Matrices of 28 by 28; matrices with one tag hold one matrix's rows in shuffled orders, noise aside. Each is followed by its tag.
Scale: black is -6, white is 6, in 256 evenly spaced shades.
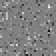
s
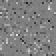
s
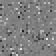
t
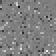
t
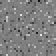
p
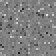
t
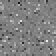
t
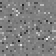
t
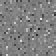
p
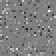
s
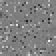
s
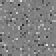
t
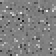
t
